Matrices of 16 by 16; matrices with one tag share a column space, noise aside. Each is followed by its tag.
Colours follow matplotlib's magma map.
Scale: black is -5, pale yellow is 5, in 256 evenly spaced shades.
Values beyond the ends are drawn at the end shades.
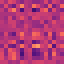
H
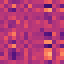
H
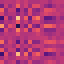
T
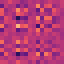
T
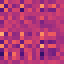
H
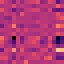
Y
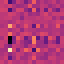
Y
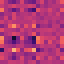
Y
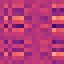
T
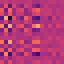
T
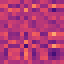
H
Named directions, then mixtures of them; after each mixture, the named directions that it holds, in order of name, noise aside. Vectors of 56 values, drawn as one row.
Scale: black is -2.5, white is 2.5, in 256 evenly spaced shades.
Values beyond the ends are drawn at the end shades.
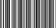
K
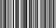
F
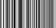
F, K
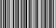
F, K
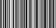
F, K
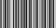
F, K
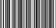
K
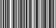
F, K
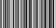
F, K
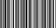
F, K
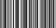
F
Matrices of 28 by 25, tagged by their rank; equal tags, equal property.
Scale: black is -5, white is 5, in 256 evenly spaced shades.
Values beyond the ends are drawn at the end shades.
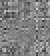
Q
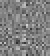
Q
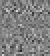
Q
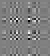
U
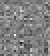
Q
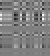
U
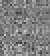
Q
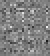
Q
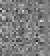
Q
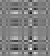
U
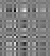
U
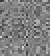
Q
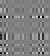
U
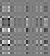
U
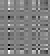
U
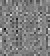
Q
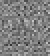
Q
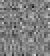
Q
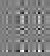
U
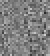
Q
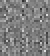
Q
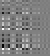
U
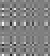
U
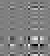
U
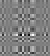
U
